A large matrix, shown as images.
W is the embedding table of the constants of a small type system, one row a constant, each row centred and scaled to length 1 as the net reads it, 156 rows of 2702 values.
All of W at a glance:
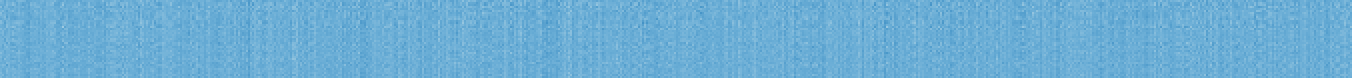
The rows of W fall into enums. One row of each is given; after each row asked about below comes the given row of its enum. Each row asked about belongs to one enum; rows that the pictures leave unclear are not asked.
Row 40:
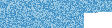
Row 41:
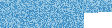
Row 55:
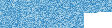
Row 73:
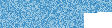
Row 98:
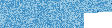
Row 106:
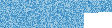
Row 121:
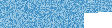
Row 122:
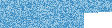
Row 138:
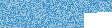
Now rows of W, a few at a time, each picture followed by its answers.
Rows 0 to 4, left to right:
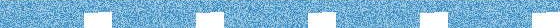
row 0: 122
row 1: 106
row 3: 106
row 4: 122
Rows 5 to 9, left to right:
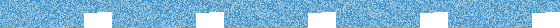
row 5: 73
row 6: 73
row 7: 40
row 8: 40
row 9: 138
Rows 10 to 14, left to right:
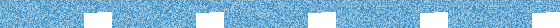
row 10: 73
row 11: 73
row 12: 40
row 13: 121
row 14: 121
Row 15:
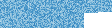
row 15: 121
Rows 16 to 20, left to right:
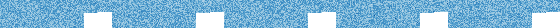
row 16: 73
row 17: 41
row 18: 73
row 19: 98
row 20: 122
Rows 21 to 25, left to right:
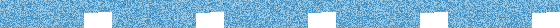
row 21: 122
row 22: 98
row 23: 138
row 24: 122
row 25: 41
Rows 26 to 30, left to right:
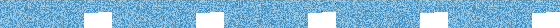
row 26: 121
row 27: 121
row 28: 98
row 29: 41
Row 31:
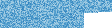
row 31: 122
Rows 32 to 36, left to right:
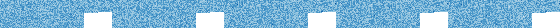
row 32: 122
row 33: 121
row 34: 98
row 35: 98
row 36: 98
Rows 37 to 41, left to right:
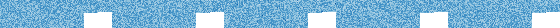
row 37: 73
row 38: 106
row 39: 98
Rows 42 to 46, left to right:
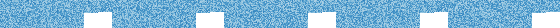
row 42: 106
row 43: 121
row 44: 41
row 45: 106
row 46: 40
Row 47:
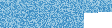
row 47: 41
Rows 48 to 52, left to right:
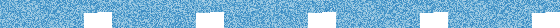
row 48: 73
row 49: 41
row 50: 106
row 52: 73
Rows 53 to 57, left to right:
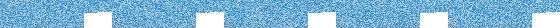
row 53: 138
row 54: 40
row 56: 41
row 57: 121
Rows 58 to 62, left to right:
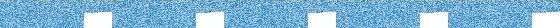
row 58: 41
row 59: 98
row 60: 98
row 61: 106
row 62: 122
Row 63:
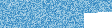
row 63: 138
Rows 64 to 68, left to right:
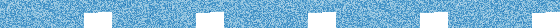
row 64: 40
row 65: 98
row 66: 41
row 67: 40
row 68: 138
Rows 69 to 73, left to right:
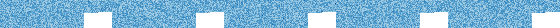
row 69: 106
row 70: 40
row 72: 106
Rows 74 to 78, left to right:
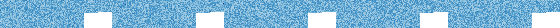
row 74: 121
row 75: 98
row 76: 40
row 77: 73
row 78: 106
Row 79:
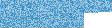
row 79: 122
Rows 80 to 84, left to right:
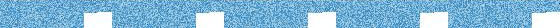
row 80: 55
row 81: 138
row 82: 106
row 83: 41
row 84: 98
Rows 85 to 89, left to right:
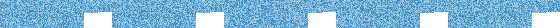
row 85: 41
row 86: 41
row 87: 98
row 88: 121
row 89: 106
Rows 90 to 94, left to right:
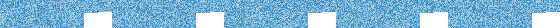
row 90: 98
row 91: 121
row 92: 55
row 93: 73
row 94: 121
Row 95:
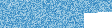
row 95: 138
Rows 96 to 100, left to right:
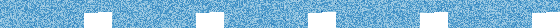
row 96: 121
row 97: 73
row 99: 106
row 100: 122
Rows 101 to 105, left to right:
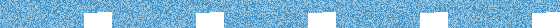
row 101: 73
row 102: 73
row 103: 122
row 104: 41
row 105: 121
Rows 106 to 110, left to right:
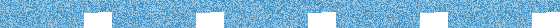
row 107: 122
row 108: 73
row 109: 41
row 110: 106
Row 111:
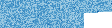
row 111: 98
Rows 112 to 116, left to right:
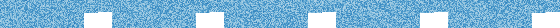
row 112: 121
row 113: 73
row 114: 41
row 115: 40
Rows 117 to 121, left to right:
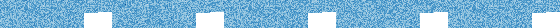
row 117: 121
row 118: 98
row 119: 121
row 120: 73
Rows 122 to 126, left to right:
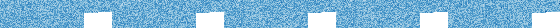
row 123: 138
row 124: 55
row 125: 55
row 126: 98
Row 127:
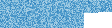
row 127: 106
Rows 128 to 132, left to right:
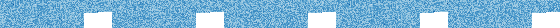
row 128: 98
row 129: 122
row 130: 41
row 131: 98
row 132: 106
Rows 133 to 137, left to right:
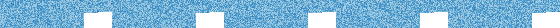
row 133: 98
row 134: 73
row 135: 122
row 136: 40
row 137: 121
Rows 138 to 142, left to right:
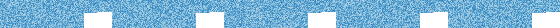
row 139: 73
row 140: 55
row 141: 138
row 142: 121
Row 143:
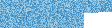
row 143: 106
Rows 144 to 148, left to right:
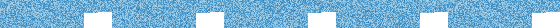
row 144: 40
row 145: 121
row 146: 73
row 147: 41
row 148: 40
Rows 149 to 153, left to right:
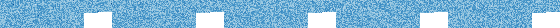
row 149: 98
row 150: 122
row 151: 106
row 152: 40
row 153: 121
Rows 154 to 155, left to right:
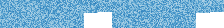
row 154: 73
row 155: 41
